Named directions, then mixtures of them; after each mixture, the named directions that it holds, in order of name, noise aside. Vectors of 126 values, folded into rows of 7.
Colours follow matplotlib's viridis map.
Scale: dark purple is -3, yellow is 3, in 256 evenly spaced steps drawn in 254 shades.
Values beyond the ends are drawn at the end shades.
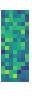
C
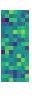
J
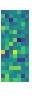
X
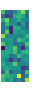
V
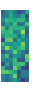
C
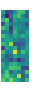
V, X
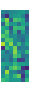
C, V, X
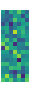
J, V, X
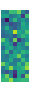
C, J, X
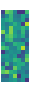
C, V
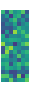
J, V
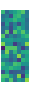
J, V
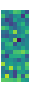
C, J, X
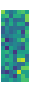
C, X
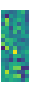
C, V, X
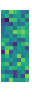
J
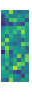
C, J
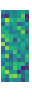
C, V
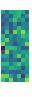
J, V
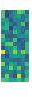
C, V, X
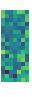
C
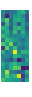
C, V, X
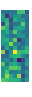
V, X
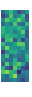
C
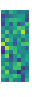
C, J, V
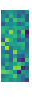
C, X
